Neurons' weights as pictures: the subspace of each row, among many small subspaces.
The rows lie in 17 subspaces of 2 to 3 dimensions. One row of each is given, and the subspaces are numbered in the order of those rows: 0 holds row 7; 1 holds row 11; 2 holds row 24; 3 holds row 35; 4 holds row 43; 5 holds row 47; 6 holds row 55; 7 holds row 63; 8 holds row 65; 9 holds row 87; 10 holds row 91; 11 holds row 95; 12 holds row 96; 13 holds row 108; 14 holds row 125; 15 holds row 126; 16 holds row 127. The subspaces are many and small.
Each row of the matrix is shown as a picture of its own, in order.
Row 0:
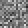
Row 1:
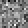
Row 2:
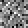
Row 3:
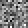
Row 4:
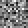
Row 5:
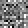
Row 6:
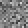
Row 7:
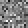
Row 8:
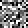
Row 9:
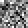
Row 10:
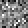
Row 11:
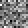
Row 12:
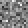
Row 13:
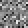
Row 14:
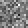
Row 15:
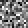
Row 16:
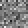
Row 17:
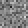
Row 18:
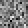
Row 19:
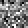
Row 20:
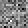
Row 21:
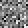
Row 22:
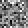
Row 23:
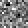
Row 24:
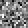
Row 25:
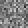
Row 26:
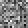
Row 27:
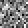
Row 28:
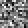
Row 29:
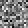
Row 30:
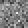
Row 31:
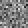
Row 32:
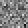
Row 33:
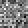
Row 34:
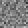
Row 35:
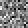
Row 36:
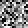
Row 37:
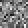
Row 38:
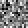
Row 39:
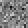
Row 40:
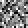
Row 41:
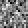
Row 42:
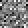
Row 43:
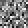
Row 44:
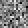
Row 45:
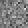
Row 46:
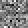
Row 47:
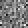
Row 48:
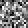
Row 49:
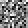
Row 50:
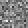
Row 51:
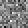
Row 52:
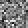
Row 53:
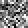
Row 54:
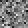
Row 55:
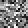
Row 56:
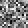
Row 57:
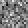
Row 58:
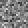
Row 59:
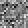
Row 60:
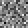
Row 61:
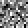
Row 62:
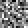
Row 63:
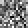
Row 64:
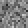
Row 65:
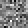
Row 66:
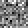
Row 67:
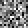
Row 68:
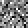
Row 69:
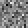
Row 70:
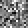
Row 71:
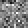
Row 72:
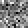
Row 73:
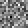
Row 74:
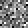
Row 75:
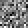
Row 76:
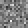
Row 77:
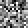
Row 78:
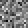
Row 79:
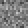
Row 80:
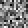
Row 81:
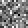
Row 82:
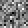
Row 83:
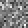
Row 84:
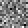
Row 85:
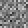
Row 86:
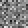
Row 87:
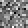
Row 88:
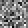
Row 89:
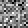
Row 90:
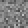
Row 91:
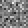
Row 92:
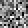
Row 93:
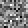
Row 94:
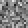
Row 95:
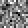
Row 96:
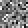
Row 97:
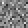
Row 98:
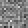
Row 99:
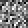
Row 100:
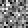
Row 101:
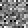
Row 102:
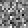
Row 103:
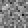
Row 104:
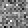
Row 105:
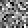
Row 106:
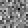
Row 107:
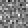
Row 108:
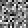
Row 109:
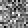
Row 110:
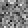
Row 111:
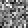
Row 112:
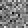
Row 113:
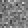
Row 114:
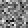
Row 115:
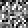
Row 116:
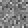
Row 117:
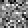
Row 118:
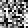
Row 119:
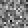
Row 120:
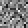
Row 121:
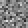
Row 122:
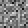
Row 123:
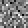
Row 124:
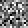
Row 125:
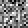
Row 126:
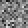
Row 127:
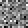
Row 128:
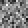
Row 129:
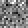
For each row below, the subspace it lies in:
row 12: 0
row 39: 1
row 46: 8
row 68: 3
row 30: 8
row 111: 12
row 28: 10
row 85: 11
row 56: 9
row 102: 10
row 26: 2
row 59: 15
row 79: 6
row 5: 0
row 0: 4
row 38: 16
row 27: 11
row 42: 1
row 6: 12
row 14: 9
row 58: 15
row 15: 0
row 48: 2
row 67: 7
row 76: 8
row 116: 16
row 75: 4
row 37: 1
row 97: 3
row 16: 1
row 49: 13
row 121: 15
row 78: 0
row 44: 7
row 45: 5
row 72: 6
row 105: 12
